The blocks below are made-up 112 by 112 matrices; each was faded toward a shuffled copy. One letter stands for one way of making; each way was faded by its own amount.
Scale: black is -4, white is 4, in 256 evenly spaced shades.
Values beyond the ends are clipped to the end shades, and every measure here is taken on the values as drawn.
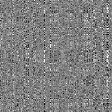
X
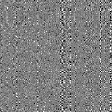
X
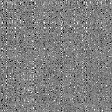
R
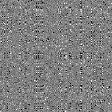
R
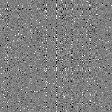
R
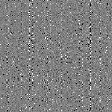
R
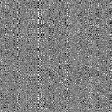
X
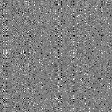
R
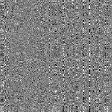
X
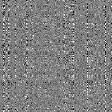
X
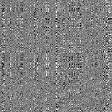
X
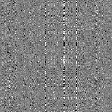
X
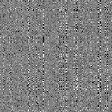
X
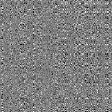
X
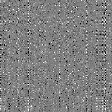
R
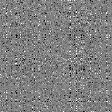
R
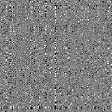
R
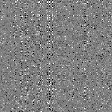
R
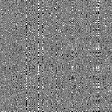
X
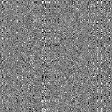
X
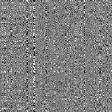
X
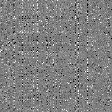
R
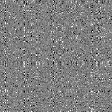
R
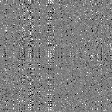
R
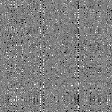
R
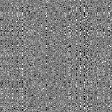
X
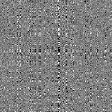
X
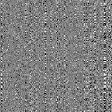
X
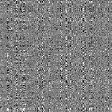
X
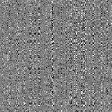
X
